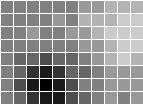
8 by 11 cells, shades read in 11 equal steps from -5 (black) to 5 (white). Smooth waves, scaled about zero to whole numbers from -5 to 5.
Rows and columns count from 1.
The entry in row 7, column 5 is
-4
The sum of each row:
8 13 14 10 2 -10 -14 -13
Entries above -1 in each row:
11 11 11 11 6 5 6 5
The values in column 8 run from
0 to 2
